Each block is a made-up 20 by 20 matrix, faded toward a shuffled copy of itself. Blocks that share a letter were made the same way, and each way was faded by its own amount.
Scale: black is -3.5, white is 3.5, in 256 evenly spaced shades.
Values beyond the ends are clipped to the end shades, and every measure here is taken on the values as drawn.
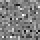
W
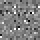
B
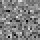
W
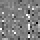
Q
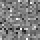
W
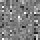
Q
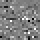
B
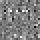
B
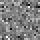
W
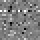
Q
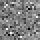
W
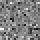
W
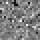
W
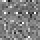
W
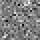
W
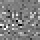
B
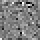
W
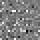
B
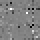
Q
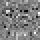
B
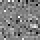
B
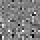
Q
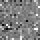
Q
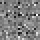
Q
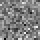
W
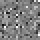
Q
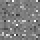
B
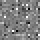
Q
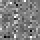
Q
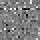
W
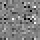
Q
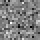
W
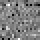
B
